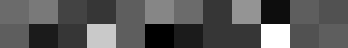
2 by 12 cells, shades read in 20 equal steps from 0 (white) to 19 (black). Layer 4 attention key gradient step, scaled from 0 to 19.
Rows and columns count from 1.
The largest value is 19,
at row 2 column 6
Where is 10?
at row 1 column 2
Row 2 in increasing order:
0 4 12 12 12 13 15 15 15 17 17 19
